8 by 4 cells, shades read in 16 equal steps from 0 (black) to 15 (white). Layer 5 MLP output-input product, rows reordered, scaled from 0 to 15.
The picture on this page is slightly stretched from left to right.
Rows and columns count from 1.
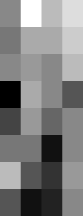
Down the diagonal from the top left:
8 10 8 5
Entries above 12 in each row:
2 0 0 0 0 0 0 0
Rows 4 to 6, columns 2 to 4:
10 8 5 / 9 6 8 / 7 1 8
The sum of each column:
50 66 49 74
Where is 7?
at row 2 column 1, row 6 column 1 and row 6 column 2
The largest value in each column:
11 15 11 13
